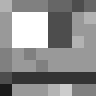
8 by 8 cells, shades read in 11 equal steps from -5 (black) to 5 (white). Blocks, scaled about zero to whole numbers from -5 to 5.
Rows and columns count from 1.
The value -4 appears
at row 8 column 1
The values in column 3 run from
-3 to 5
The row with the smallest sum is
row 7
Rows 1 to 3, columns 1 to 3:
2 0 0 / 1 5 5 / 1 5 5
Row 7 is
-2 -3 -3 -3 -3 -3 -3 -3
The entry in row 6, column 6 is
1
